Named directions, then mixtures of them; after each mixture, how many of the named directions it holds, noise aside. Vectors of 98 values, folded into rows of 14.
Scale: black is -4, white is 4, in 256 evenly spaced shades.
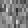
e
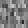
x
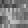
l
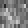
three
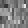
two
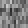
two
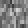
three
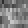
one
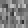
one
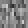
one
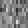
one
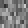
three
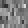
two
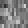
three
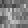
one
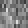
two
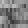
one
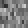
two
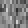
one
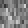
three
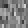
two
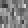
two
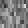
three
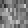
three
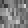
three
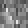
two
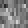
three
